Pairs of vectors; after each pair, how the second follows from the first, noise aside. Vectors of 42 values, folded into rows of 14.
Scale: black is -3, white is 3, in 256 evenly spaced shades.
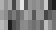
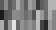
wrapped around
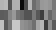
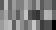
shuffled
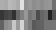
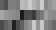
wrapped around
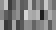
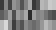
shuffled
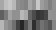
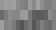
shrunk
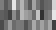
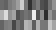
shuffled
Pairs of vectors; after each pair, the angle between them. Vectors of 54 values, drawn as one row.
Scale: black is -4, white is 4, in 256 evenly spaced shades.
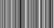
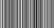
orthogonal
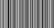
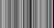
orthogonal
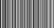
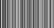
nearly parallel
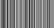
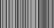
partly opposed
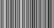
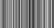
orthogonal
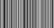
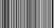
partly aligned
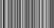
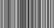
orthogonal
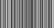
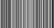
nearly opposite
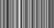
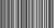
partly aligned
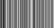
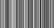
partly opposed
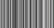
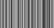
nearly opposite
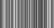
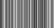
nearly parallel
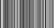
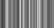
partly opposed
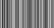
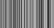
partly opposed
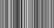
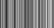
orthogonal
